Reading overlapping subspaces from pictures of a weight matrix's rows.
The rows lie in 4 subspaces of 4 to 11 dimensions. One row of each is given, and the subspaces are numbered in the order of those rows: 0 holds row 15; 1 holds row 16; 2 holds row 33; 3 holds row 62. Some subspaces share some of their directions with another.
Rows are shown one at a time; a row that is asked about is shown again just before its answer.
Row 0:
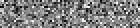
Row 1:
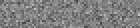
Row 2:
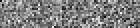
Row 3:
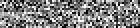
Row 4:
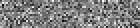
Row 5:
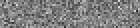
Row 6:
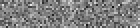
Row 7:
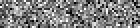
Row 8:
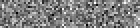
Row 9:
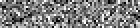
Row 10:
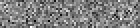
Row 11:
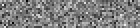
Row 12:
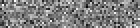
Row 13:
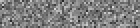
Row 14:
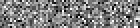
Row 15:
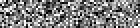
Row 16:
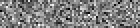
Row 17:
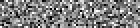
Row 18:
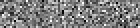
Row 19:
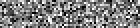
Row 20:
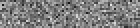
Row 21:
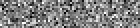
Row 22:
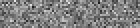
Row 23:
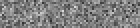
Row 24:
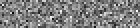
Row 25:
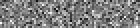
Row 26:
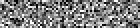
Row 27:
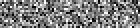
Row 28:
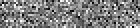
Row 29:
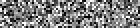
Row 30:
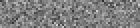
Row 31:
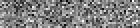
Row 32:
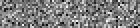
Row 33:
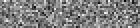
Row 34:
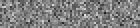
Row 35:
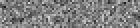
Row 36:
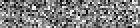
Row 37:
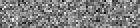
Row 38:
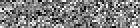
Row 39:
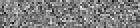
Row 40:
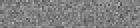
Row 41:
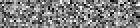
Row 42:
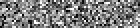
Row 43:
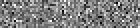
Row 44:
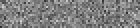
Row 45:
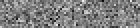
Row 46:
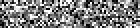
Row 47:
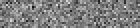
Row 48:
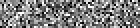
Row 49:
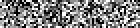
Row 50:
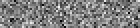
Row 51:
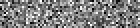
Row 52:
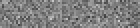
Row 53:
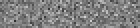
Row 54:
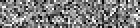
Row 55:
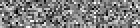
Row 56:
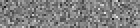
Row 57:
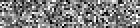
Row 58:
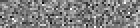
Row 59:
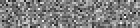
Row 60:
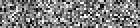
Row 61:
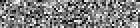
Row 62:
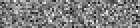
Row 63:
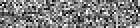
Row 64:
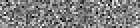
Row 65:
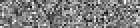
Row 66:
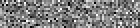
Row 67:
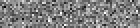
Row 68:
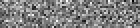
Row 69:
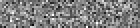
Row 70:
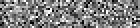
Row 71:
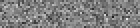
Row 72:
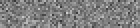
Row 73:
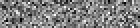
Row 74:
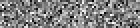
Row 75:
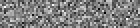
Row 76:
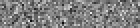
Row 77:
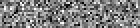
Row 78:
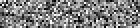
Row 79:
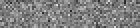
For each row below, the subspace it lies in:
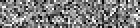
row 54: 2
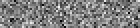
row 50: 0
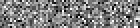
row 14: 1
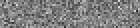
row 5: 1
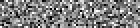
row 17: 0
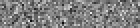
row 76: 1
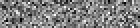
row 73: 2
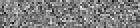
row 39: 1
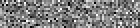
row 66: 0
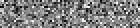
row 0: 1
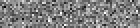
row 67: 3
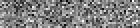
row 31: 2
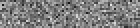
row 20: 1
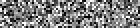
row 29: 3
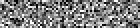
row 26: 0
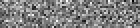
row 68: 2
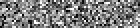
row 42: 1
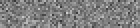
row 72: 0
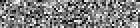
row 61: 0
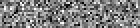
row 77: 1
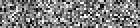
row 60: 1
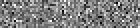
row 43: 1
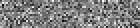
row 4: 2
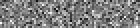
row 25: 0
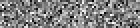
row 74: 0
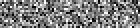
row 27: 2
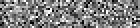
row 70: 3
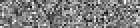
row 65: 3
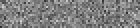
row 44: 2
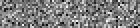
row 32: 1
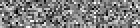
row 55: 1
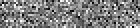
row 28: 2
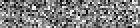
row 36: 2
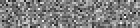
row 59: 0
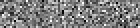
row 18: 1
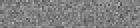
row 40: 1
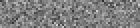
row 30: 0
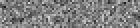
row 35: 2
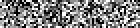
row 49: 2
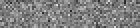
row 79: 3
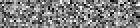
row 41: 1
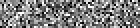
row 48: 1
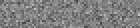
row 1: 1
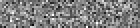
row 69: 0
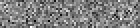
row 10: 0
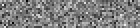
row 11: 1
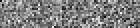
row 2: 2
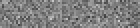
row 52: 2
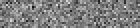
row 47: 3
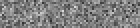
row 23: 1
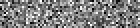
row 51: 0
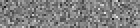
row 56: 0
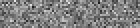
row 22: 3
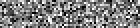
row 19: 3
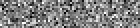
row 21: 0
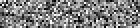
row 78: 0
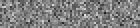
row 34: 1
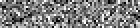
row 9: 2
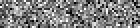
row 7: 0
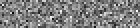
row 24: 0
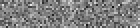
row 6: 0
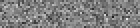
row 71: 1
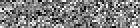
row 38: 0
